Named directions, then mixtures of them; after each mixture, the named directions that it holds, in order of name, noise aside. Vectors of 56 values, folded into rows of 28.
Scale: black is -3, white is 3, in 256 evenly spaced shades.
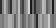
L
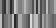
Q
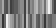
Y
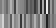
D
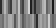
L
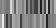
D, Y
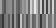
D, L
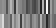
D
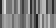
L, Q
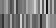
D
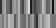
L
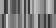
L, Y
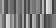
D, Y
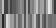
Y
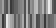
Y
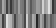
L, Y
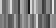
L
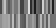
D, L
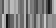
Y
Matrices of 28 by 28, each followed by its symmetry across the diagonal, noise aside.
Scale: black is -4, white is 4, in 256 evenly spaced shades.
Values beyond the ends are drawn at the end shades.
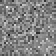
symmetric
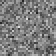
symmetric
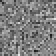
symmetric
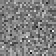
antisymmetric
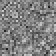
symmetric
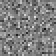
antisymmetric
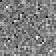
symmetric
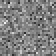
neither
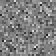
antisymmetric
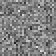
neither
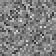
symmetric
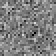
symmetric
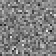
neither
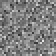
symmetric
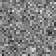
antisymmetric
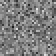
neither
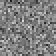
neither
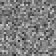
neither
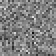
neither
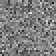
neither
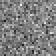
antisymmetric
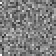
neither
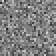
antisymmetric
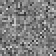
antisymmetric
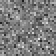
symmetric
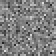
antisymmetric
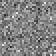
symmetric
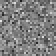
antisymmetric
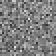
antisymmetric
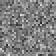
neither
